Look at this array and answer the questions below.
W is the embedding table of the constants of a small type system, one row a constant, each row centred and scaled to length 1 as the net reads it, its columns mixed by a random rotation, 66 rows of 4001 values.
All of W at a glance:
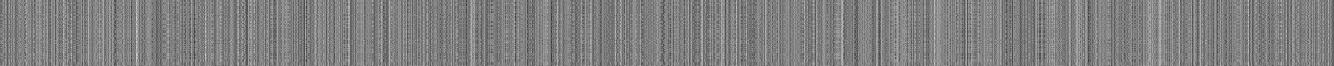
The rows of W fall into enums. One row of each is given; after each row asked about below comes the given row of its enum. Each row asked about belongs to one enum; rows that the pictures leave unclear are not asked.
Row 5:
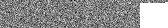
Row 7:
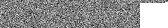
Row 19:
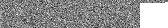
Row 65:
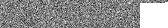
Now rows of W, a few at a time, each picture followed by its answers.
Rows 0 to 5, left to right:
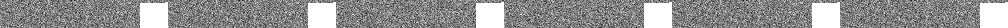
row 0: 5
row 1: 5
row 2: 7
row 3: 19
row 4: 5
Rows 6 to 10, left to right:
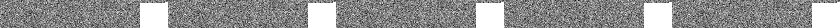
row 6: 7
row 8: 7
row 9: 5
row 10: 7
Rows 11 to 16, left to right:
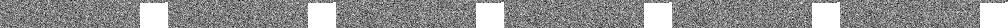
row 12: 5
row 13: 7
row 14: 19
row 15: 65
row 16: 7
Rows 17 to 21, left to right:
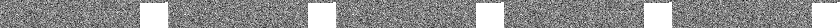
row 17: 7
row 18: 19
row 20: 7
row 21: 5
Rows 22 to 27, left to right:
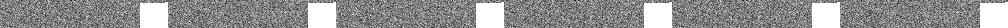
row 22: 5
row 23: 7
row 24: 19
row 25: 5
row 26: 5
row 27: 7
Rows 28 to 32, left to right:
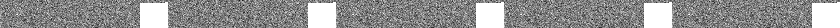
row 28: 19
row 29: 5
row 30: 19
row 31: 19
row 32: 19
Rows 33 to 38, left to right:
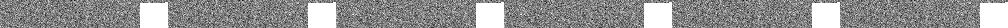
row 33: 5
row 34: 5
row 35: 19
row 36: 19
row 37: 5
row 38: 5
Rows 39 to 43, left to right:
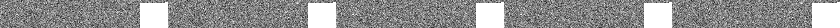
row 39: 7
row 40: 65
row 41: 19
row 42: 19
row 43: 65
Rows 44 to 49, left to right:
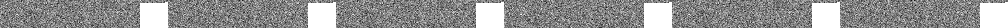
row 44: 7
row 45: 5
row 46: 7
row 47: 19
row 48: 7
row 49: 5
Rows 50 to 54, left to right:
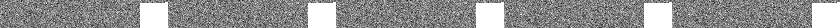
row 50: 7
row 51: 5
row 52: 5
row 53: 19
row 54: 19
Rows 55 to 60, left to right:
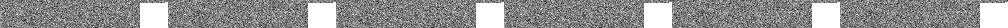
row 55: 19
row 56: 7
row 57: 19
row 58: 19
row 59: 7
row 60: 7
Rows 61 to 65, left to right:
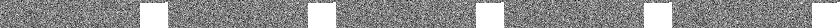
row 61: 7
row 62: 5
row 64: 5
